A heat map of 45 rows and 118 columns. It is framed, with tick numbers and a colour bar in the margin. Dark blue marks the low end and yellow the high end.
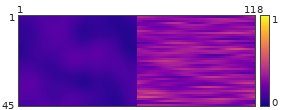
The table splits into one row of 2 panels. Panel 1,1: very low, smooth, faint in contrast. Panel 1,2: low, streaked across.
